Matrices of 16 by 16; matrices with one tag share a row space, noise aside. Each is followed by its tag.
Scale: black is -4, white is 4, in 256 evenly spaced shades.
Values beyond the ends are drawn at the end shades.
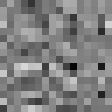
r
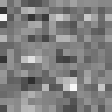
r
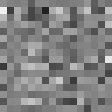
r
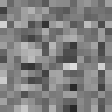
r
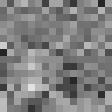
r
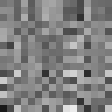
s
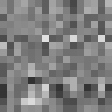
r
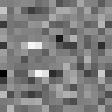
r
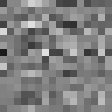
r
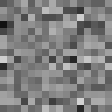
s
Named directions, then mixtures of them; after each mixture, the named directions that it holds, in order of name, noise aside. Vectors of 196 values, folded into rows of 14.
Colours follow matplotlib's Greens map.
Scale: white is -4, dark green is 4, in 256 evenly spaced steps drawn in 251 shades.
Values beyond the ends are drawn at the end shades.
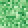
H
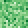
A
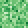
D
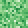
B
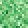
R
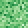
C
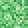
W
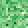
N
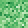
B, C, N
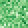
H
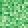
C, D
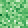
B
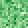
A, N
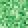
H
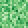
D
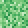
A, N, R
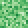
A, H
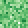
A, B, R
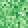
H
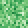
B, H, N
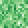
N, R, W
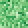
H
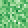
B, D, R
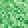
D, R, W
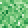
R
